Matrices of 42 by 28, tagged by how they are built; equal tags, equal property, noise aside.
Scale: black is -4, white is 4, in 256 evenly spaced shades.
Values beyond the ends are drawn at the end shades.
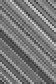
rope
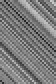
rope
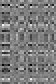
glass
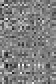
glass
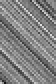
rope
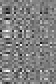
glass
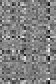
glass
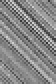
rope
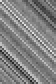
rope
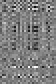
glass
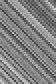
rope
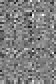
glass
